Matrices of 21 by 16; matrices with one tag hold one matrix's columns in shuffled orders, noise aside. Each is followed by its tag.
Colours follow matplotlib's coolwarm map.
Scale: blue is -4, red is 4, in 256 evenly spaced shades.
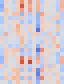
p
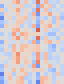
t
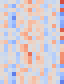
t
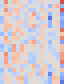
t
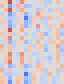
t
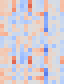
p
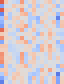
t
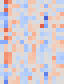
t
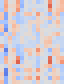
p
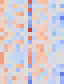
t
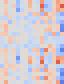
p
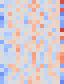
t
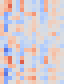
p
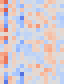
t
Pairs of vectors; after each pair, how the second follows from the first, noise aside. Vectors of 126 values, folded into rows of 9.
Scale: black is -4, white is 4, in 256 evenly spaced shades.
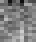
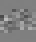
partly zeroed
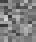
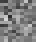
copied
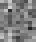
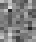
copied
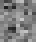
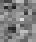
copied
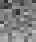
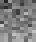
copied
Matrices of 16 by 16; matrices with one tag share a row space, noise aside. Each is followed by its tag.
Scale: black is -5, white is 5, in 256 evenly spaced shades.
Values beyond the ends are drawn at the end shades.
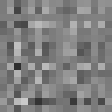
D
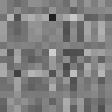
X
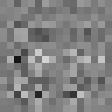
D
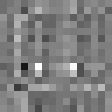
D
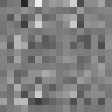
D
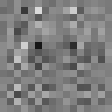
D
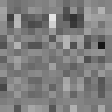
X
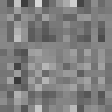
D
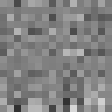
X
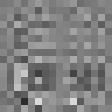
D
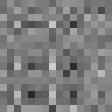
X
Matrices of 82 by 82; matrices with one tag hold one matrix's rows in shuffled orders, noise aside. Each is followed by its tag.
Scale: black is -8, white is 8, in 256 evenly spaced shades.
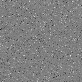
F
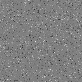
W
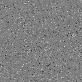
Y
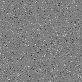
W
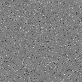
Y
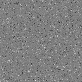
W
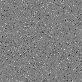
Y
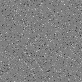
Y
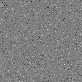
Y
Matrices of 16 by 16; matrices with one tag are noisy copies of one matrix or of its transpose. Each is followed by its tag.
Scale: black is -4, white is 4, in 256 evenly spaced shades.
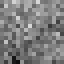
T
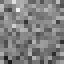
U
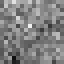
T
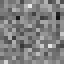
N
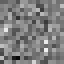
N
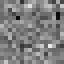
N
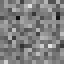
N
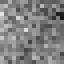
T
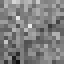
T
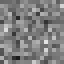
N
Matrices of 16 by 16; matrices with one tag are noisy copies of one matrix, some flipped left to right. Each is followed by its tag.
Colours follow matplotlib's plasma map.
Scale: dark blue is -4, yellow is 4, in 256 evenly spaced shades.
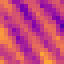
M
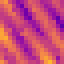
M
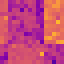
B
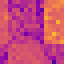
B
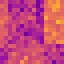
B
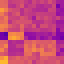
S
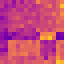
S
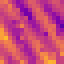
M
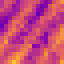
M
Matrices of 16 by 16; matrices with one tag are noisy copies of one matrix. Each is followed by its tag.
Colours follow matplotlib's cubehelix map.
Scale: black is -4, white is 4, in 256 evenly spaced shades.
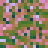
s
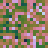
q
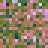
q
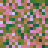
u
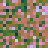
q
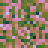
s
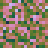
s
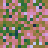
q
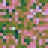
q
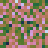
u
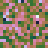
s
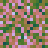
u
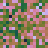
q
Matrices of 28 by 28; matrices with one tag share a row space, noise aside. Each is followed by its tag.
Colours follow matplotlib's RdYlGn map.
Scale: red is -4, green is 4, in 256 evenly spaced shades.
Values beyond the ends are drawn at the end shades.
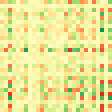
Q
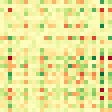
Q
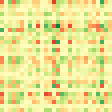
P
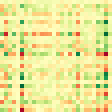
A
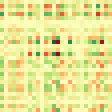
P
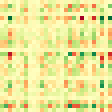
Q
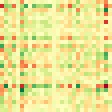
A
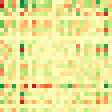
A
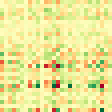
P
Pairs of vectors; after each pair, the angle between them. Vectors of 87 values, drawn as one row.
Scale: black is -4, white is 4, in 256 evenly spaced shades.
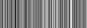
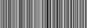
partly opposed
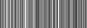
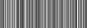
partly aligned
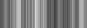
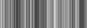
nearly opposite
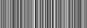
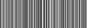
partly opposed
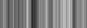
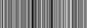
partly aligned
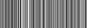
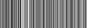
nearly parallel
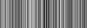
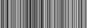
partly opposed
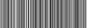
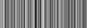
partly aligned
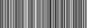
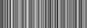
partly aligned
